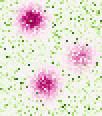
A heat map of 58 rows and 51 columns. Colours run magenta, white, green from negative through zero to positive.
No row or column stands out. Neither half mirrors the other. Three dips sink into the field. On average the colour sits 50% of the way up the scale. There is no overall slope.
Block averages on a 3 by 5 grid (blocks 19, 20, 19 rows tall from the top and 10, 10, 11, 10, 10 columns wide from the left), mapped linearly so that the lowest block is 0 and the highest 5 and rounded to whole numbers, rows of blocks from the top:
4 0 4 5 5
5 4 4 3 3
5 4 2 5 5
